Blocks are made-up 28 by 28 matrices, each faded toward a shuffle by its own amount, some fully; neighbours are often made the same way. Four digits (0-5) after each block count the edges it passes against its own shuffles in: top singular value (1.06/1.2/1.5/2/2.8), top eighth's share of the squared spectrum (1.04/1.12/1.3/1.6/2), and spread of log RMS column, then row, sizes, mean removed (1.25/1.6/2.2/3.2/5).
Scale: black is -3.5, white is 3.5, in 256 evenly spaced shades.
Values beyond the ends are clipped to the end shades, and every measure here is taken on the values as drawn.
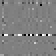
4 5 0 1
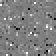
1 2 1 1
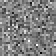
1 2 0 0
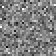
0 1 0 0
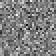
2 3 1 1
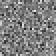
0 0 0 0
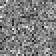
2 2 1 0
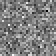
0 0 0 0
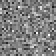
0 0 0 0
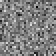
1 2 0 1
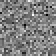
1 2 0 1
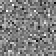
1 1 0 0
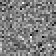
0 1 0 0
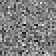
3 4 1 1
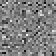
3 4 1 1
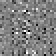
3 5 2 1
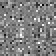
3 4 1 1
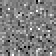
0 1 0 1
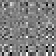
4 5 3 3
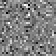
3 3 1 0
